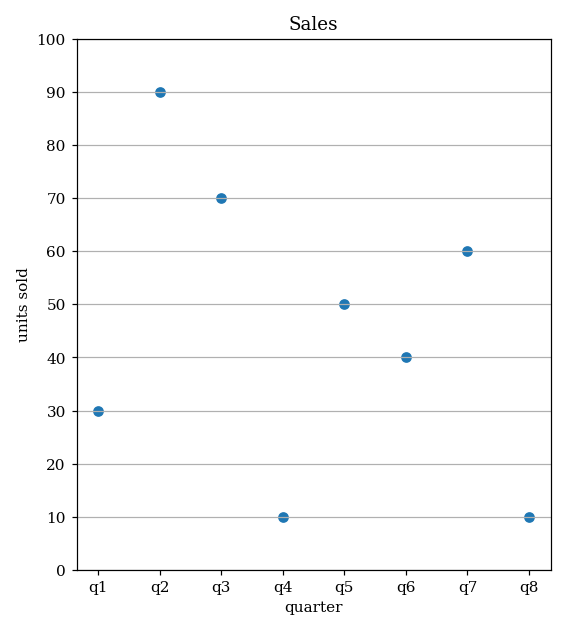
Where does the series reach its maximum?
q2
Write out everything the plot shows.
Title: Sales
x-axis: quarter, ticks q1 q2 q3 q4 q5 q6 q7 q8
y-axis: units sold, ticks 0 10 20 30 40 50 60 70 80 90 100
Values:
30 90 70 10 50 40 60 10
